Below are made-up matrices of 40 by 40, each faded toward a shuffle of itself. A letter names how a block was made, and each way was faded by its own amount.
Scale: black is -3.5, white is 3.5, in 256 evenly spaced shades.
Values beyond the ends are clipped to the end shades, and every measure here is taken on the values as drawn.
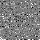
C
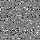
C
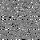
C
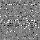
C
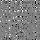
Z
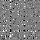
Z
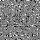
C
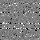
C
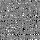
C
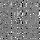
Z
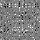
Z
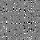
Z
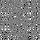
Z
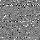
C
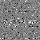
C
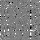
Z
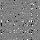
Z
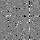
Z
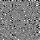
Z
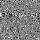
C
